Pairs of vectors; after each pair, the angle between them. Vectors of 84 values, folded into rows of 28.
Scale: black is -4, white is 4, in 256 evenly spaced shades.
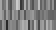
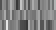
nearly opposite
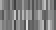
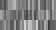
partly opposed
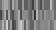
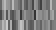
nearly parallel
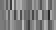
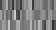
partly opposed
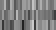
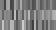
nearly opposite
